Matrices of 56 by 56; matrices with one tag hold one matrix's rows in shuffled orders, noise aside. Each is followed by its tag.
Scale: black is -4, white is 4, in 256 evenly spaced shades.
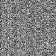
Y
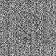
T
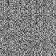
T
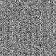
T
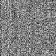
Y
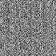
T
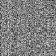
Y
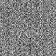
T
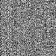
Y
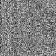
Y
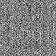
T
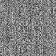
T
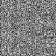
Y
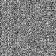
Y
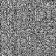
Y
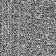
Y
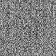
T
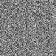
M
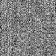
Y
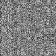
Y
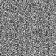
M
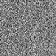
M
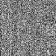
Y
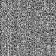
Y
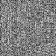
Y
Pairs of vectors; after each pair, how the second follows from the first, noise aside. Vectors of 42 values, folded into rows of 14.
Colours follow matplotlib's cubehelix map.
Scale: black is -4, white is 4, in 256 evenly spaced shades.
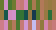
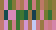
copied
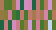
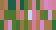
shuffled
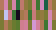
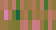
shrunk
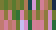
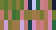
copied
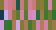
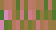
shrunk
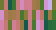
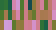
reversed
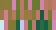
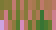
shrunk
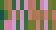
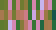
reversed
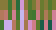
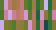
shuffled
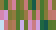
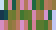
shuffled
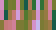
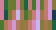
copied
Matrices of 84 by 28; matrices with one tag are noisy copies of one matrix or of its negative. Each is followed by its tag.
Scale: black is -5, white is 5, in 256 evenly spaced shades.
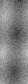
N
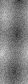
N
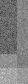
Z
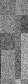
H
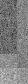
Z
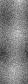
N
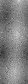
N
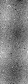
N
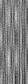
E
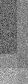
Z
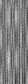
E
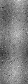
N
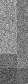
Z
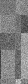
H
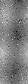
N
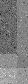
Z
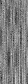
E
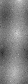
N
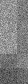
Z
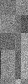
H
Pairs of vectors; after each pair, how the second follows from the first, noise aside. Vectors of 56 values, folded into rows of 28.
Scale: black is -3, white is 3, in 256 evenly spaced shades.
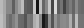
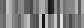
wrapped around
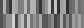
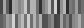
copied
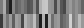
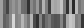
wrapped around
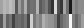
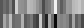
wrapped around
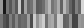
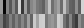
copied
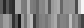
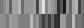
wrapped around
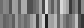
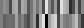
copied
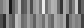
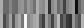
wrapped around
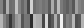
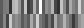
wrapped around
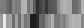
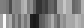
copied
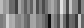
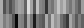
wrapped around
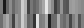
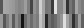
wrapped around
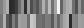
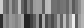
wrapped around
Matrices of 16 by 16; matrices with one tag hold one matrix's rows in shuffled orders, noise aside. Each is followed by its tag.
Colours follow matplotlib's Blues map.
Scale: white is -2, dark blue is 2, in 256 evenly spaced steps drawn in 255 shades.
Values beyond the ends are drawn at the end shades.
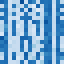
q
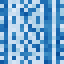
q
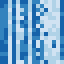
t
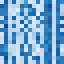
q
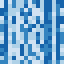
q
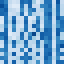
q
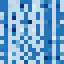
q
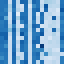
t
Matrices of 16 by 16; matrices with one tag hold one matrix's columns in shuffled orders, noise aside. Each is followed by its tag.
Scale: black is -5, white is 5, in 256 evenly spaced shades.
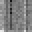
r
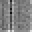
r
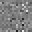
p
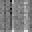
r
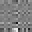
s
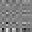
s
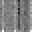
r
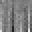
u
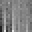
u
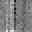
r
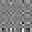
s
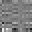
s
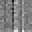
r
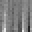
u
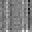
r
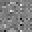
p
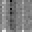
r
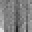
u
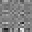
s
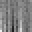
u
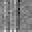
r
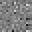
p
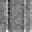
r
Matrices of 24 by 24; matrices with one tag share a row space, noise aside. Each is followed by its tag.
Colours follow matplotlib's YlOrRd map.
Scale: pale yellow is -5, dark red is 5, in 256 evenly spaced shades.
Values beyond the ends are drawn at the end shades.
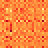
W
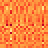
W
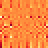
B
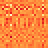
W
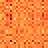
W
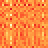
W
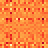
W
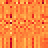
W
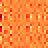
B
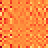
B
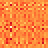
W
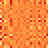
B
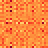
W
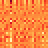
W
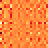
B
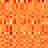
W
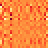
B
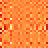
B
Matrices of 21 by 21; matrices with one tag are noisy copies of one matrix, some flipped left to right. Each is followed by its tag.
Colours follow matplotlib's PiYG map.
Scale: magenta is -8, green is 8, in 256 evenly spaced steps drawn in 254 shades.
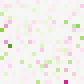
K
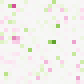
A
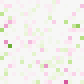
K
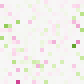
K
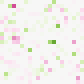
A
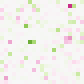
A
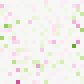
K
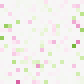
K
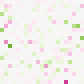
K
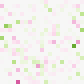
K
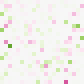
K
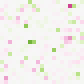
A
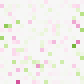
K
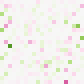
K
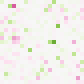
A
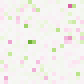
A
